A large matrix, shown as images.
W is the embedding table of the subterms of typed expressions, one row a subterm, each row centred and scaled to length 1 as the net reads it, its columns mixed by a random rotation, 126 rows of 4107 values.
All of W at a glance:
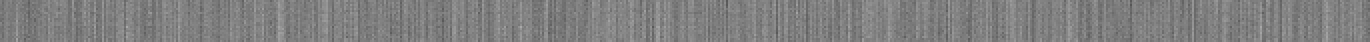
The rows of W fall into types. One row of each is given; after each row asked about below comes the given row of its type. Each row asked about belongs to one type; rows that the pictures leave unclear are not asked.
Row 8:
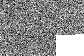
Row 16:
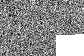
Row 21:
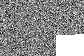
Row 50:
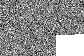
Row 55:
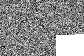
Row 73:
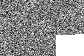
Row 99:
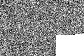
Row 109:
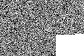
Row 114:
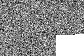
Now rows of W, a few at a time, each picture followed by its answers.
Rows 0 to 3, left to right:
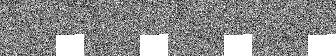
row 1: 99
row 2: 8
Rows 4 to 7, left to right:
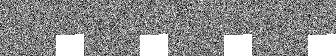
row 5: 109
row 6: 16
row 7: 109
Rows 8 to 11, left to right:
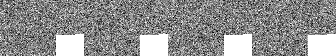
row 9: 109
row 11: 73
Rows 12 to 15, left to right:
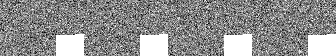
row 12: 114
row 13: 8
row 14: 55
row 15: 50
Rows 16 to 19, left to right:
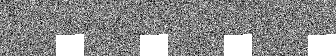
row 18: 114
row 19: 50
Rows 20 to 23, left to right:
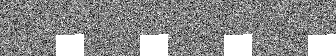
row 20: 109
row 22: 8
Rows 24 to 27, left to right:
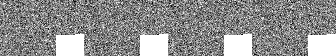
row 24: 114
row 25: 99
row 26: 99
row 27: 55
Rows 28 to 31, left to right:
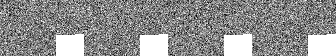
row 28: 16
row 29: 16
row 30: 55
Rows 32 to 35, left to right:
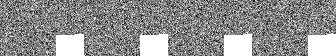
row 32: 114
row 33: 55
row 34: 99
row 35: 109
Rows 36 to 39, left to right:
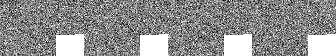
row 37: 50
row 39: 16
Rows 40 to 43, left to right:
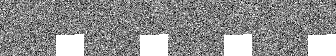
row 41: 16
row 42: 8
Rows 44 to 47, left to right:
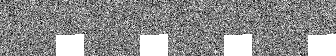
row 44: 16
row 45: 73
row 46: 50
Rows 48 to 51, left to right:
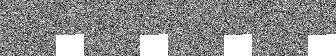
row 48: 73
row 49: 109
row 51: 50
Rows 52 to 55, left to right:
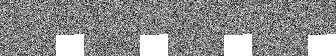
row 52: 21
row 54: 109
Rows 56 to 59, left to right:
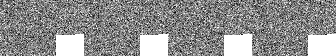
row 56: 8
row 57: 21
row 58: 109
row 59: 99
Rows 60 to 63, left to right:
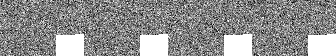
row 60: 73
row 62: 50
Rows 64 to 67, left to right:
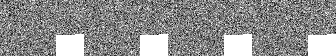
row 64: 16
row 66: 8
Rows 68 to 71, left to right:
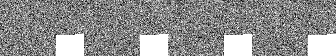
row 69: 16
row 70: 8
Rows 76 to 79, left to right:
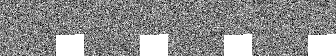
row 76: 55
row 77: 73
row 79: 55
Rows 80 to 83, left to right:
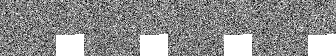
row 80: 21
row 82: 16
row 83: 109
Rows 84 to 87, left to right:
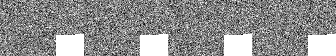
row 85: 50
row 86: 99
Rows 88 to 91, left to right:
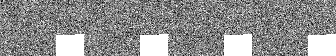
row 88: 73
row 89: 114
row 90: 8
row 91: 50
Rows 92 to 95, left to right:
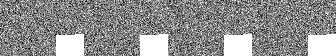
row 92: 50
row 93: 16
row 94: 99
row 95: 21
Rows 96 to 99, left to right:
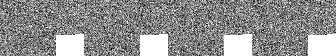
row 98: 73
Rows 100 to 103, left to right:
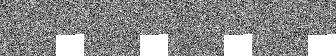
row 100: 99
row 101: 21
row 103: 114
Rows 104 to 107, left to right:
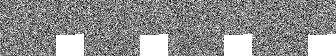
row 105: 16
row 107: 8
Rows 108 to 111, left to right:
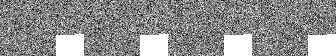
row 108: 109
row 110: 8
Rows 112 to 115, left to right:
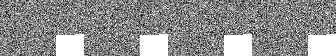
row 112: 21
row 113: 73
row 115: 21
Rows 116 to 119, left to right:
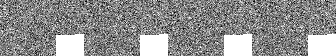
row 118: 50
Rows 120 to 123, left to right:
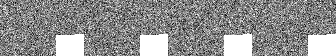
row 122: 109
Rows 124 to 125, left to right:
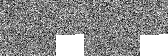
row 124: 8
